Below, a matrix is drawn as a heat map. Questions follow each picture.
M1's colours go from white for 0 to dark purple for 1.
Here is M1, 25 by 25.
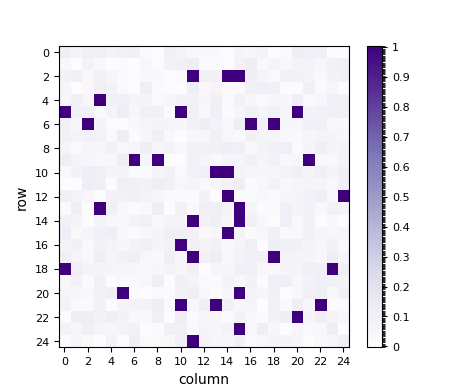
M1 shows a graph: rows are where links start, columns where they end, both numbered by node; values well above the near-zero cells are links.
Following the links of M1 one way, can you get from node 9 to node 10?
yes
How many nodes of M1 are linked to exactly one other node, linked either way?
2
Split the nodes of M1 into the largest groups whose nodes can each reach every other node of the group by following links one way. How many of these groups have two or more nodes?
2
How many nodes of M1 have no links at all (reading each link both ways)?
3
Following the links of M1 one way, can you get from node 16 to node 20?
no
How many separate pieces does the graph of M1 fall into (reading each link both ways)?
4
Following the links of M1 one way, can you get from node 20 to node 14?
yes
